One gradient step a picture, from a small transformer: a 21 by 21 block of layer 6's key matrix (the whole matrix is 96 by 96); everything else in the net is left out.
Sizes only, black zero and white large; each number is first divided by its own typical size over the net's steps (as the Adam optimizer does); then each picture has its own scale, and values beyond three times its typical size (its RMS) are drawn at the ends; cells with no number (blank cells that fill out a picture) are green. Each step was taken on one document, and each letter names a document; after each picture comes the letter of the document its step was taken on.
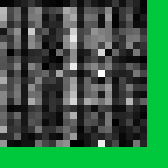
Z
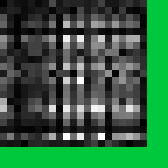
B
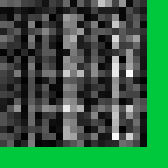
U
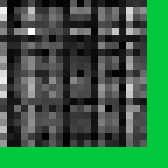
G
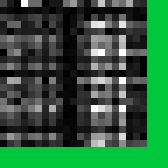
B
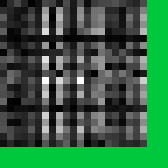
G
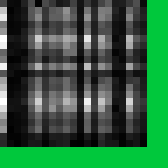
Z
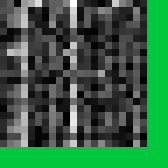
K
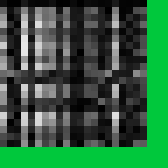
G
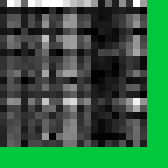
U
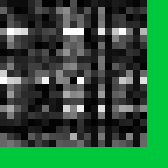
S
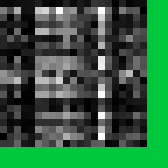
Z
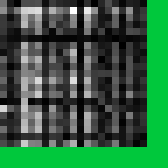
G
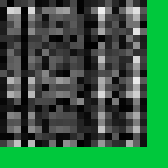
G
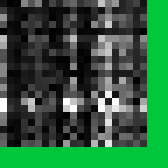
B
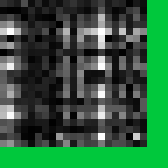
S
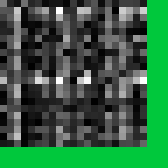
Z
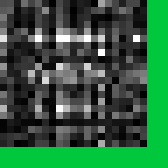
S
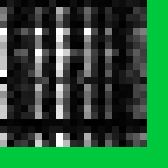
S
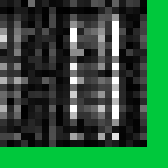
Z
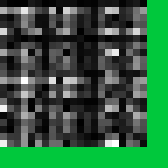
G
